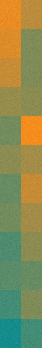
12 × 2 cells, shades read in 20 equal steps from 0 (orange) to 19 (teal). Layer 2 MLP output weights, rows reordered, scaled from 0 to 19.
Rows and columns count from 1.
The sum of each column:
119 98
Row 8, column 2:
7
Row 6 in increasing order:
7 9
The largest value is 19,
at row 12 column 1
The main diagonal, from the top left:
1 10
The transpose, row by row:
1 2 4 8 11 9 12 11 14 13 15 19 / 5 10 10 9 0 7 4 7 9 12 10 15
